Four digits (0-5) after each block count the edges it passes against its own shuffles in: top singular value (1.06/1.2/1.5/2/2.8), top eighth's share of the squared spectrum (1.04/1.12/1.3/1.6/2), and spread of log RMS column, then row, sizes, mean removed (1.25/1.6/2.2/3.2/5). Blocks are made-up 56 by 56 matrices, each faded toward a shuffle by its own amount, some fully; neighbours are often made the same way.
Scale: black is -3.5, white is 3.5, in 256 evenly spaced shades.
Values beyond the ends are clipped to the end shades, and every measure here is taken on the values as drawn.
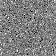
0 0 0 0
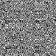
3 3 1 1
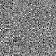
3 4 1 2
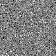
1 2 0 0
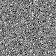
0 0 0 0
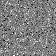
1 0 0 0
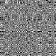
4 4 2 3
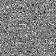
3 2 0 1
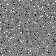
0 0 0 0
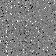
2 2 1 0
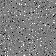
0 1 0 0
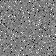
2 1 0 0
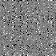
3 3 2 1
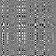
4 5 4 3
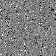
1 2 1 0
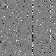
4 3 2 0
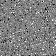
1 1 0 0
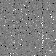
2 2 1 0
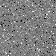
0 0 0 0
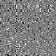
4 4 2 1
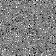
2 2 1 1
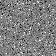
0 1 0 0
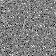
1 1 0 0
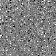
3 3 2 1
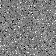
0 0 0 0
